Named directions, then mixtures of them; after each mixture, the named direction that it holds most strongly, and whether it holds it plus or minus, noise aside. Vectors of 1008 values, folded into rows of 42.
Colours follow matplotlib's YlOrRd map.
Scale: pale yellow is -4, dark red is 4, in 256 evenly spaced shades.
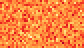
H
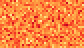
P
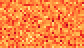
P, plus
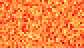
H, plus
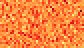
H, minus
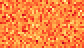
H, plus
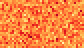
H, minus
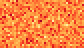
P, minus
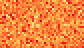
P, minus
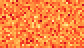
P, minus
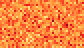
P, plus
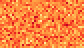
P, plus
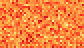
P, minus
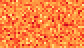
P, plus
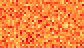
P, minus
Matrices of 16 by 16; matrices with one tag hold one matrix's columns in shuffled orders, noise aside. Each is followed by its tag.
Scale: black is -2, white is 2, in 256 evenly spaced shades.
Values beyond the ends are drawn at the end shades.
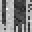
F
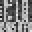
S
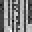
F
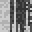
F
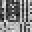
S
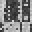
S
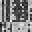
S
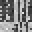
S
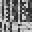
S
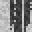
F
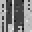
F
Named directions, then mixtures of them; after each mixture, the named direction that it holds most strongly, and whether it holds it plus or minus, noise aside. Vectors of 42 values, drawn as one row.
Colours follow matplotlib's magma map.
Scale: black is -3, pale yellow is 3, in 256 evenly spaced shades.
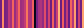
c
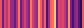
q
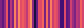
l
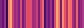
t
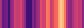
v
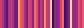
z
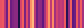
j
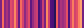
q, minus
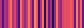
t, plus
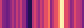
v, plus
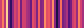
t, minus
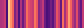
t, plus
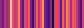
j, minus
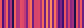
c, minus
